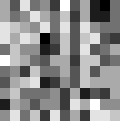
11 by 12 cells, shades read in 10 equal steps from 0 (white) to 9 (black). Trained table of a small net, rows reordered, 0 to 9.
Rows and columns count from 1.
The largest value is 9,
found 2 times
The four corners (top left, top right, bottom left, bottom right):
3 5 4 2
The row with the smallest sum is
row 3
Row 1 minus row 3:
2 4 -2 1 3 2 -1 0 2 4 4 0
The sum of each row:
57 54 38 46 53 44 51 48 59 48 40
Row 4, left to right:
1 3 1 2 9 6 2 6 2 1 6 7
